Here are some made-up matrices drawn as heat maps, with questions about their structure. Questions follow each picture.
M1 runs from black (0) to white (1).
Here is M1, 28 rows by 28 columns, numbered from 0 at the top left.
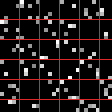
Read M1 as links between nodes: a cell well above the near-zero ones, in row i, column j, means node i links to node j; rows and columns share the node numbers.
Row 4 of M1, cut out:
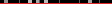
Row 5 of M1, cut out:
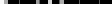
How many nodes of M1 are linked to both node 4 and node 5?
2
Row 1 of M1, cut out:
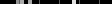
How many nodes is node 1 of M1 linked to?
4
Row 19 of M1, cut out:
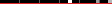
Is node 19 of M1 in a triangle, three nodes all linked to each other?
yes
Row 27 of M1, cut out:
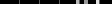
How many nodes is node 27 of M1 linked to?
3
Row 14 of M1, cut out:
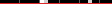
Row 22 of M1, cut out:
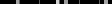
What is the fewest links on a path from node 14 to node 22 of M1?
1
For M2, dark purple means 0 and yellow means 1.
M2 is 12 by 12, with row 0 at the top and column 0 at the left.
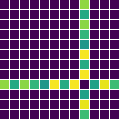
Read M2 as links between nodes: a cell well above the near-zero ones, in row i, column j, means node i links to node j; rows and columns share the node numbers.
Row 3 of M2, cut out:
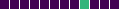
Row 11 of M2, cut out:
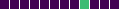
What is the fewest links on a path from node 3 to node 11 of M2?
2
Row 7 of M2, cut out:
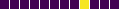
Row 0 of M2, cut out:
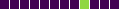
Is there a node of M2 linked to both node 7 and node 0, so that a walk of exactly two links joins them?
yes
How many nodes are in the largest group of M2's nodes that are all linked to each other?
2
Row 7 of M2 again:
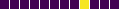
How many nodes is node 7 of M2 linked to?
1
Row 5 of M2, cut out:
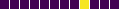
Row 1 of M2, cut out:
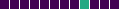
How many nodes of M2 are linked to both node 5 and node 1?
1
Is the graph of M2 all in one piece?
yes
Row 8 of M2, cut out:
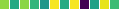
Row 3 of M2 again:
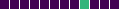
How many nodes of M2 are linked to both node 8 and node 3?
0
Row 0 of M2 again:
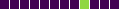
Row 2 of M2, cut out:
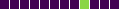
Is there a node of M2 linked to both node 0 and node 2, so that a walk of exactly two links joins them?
yes
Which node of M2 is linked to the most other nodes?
node 8
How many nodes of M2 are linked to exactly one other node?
11
